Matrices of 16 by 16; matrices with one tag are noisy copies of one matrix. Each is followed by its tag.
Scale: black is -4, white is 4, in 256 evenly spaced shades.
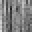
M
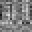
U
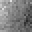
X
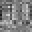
U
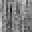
M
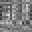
U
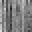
M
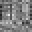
U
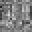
U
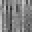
M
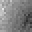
X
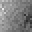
X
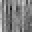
M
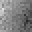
X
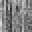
M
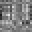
U
